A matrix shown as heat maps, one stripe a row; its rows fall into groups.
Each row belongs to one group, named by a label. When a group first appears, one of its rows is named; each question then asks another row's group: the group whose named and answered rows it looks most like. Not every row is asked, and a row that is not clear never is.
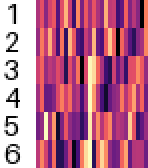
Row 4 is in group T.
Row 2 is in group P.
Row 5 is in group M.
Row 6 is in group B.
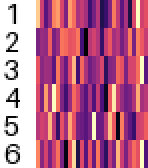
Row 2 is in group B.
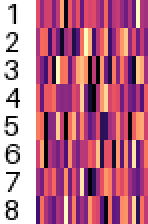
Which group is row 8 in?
T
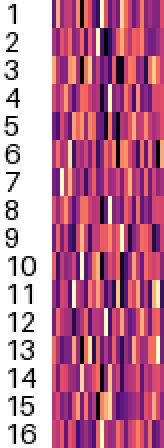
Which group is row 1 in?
P
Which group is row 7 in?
M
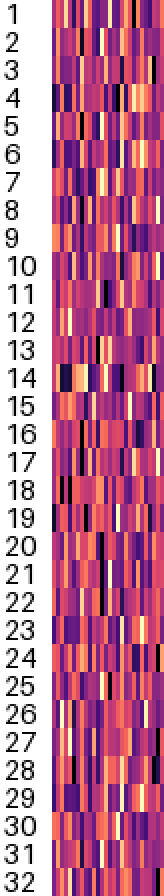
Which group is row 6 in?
B
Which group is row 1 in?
P
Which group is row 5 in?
P
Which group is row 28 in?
M
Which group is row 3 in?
T
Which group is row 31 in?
P
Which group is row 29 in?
B
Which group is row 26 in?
M
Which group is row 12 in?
M
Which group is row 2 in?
P
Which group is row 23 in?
B
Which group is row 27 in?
M
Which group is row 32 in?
M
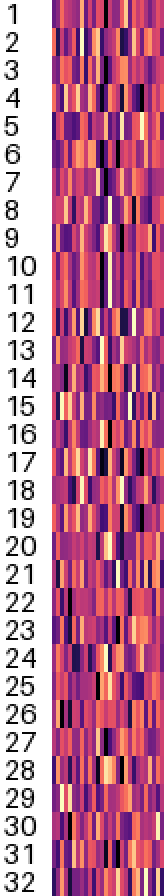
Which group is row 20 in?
T
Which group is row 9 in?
T
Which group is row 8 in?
P
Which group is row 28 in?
T
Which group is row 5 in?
B
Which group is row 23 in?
B
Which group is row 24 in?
B
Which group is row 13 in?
P
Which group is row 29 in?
M
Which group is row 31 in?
B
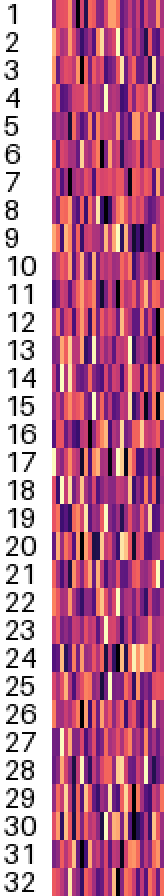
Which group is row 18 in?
M
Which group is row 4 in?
T
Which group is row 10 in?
M
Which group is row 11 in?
B
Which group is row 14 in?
M
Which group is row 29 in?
P
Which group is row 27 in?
M
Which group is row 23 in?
T
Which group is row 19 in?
T
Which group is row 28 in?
M
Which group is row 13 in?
M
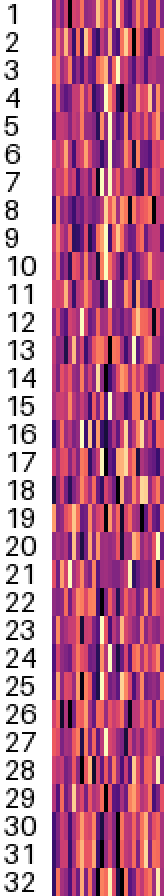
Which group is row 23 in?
P
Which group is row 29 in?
B
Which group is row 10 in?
T
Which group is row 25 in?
P
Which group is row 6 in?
P
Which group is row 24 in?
T
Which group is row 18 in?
B
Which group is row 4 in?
T
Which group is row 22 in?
B
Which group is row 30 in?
B
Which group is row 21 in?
M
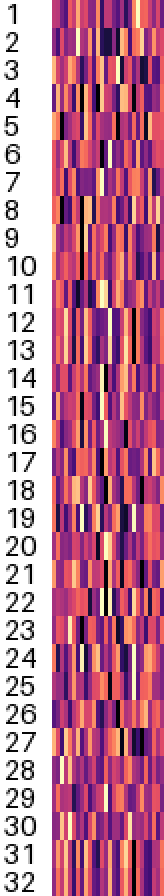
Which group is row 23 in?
M
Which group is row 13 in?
P
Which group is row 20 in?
T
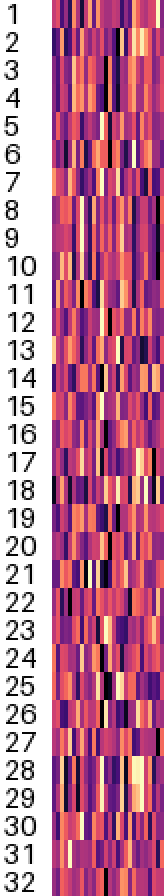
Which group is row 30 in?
M
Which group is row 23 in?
T
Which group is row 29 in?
B
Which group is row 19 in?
B
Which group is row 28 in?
B
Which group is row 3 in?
B
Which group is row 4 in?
B
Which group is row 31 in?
M
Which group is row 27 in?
M
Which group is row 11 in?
P
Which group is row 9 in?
M
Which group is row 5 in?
P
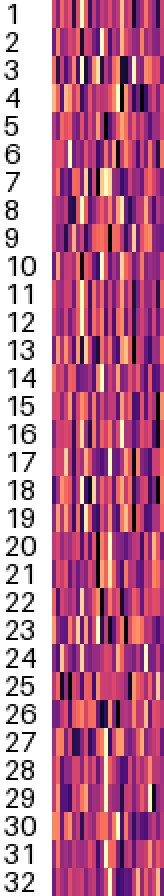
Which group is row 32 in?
T
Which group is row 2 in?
P
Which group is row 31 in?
T
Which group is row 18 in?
M
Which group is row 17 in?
P
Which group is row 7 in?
T
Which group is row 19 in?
P
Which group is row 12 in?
M
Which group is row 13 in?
P
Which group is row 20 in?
T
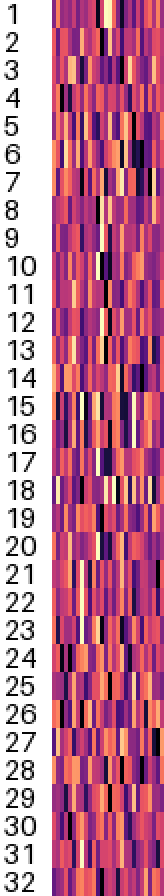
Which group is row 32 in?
B
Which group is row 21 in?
M
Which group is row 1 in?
T
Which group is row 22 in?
M
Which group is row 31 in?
M
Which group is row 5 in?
P
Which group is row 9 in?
P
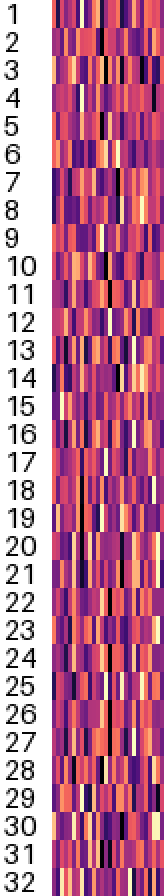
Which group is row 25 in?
B
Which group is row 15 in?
M
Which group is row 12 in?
P
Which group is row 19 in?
P
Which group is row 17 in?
T
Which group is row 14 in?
B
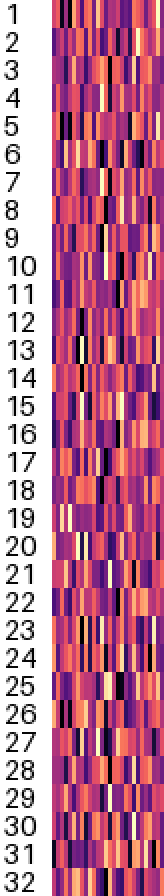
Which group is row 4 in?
P
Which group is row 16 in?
B
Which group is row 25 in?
T
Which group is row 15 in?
M
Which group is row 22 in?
B
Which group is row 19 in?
M
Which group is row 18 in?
B
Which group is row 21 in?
P
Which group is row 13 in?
T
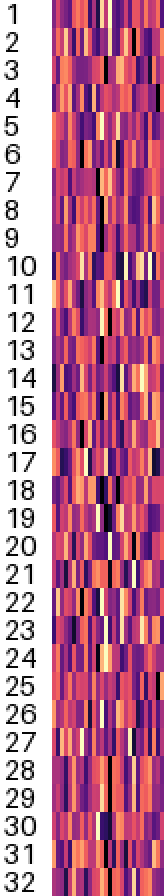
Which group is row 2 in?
P
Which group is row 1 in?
T
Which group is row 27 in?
M
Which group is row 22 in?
P
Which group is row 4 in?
M
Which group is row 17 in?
T
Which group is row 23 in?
B
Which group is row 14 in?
B
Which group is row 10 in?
T
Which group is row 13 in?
B
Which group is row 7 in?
T
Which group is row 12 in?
P
